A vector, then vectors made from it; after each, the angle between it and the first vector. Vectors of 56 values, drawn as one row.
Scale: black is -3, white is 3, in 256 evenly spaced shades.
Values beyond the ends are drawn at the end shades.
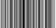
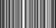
nearly opposite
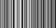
partly opposed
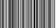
orthogonal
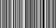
partly opposed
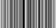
nearly parallel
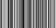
partly aligned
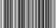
partly aligned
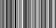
orthogonal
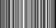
nearly opposite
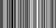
orthogonal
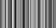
partly aligned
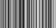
partly aligned
